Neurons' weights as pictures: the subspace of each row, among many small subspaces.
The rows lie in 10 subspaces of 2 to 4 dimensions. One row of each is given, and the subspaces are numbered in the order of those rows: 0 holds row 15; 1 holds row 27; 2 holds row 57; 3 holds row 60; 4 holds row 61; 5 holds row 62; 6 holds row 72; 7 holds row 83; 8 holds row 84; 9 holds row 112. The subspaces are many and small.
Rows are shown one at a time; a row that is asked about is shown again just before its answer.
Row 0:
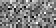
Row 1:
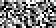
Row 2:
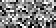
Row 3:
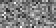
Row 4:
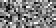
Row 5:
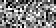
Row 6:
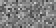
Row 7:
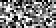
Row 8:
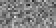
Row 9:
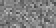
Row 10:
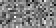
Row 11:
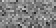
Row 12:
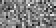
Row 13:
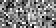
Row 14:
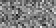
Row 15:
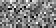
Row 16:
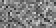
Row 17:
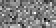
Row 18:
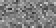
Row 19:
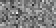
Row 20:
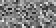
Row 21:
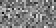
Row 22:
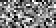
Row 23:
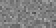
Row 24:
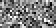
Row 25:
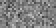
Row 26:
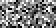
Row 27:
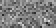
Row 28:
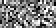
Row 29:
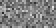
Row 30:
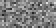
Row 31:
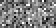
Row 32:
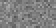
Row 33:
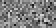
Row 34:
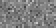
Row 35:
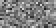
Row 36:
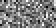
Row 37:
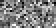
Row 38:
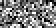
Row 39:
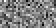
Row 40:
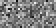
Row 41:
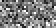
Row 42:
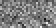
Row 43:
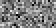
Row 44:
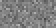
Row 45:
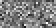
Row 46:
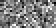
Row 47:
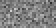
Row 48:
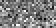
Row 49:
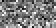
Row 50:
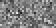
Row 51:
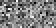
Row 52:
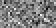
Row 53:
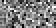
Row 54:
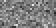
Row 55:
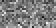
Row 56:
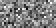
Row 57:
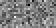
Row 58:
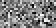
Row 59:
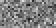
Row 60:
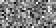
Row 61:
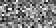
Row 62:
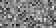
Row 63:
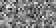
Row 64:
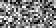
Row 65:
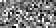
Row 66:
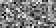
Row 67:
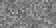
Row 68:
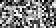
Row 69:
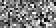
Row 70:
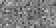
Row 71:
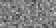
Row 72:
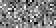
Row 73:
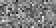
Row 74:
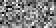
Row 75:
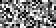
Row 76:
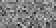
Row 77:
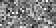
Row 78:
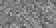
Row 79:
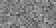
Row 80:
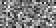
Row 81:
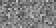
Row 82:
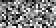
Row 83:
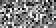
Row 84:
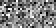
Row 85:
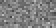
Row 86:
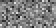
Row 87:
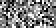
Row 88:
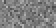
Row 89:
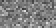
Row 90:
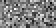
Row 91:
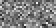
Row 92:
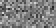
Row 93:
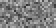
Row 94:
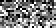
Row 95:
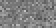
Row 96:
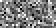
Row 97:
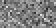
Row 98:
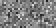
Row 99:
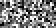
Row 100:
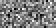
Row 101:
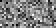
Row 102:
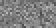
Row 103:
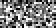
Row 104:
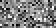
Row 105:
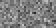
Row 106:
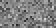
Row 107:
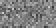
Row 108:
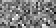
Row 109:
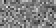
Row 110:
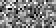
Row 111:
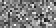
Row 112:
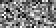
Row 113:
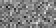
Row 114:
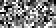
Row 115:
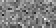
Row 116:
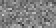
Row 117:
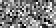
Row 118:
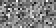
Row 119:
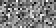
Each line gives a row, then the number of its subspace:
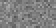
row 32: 2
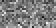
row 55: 9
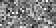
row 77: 1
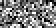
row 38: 1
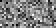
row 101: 5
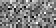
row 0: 0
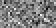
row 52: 0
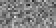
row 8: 2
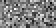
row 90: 7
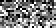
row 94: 5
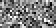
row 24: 1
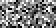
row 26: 3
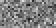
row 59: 6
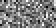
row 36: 6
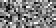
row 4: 6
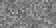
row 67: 1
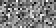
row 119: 8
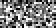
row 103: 6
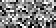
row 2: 9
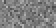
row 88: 2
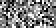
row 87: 2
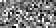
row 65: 4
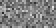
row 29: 7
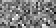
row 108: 3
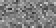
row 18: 4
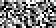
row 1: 0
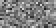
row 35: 4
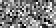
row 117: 1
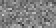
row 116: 1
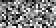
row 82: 3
